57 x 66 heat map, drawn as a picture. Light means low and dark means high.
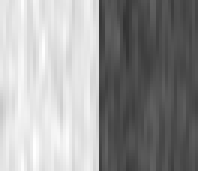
It is made of 1 by 2 panels. Panel 1,1: very low, streaked downward, faint in contrast. Panel 1,2: high, streaked downward, faint in contrast.
